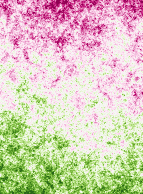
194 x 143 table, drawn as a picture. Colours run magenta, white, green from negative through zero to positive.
The field climbs toward the bottom. The ninth with the lowest average is the top middle. No single row or column stands out from its neighbours. The ninth with the highest average is the bottom left. The field is mottled with small blotches.
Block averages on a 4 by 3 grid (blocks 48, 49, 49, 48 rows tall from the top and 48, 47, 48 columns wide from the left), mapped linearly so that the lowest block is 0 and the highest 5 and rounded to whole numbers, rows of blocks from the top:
101
222
433
544
